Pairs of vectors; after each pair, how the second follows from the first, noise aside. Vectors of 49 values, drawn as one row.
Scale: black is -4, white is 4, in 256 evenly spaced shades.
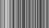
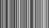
shuffled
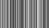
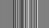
partly zeroed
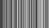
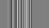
partly zeroed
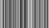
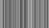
shrunk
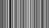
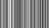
sign-scrambled
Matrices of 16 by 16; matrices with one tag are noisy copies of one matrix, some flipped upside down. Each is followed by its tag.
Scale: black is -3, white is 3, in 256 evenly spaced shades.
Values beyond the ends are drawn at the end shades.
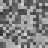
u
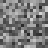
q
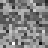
q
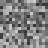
q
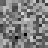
u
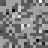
u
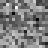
q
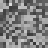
u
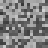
q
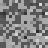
u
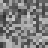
u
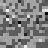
q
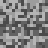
q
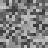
u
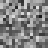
q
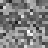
q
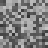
u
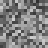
u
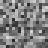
q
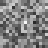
u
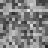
q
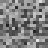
q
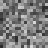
u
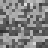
q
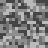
q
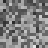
u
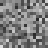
u
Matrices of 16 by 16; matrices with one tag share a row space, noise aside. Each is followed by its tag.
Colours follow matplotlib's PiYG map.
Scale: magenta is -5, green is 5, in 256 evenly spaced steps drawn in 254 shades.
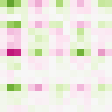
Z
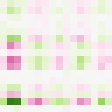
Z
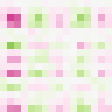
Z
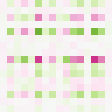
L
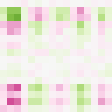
Z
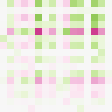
L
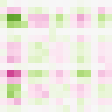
Z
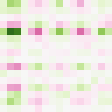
Z
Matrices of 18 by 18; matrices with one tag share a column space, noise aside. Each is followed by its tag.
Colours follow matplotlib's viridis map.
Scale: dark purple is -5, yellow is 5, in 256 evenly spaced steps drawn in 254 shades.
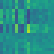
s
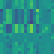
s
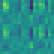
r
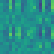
r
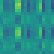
r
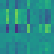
s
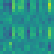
r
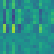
s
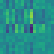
s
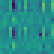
r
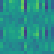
r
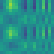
r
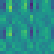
r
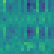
r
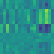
s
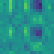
r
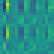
r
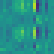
r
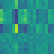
s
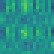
r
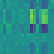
s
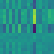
s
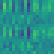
r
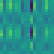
r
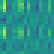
r
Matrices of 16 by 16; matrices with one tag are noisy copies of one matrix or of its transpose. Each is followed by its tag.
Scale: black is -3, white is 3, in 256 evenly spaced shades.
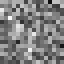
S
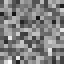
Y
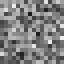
S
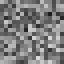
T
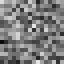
S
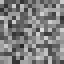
T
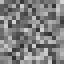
T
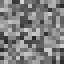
Y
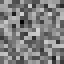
Y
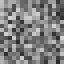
S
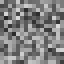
T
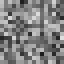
S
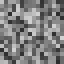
S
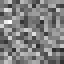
Y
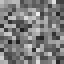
S
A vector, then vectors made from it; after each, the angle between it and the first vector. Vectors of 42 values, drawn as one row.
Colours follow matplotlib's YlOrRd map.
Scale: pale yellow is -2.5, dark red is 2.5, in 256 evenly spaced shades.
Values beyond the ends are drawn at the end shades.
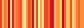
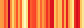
partly aligned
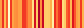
nearly opposite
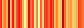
nearly parallel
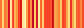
nearly parallel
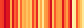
partly aligned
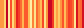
orthogonal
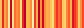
nearly opposite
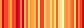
orthogonal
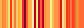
nearly opposite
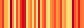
partly opposed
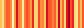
orthogonal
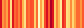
nearly parallel
